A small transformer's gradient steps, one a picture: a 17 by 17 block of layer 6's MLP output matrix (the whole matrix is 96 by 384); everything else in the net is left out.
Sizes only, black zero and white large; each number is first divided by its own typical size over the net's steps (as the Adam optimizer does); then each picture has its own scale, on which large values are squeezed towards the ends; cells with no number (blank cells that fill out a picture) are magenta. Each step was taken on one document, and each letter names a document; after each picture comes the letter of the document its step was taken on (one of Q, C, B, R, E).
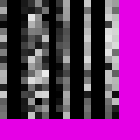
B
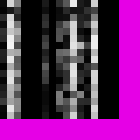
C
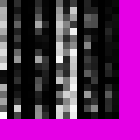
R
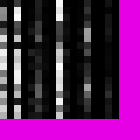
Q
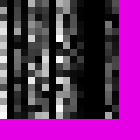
R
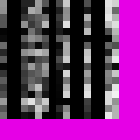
B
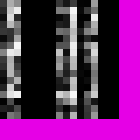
C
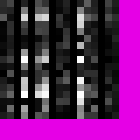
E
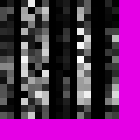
E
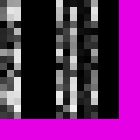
C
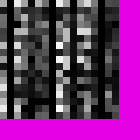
Q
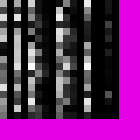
Q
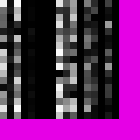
Q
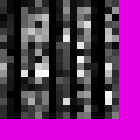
E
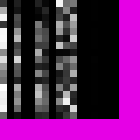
R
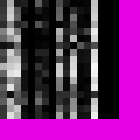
C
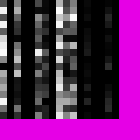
R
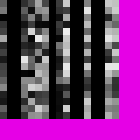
B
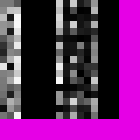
C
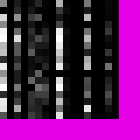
Q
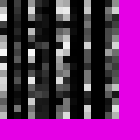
Q
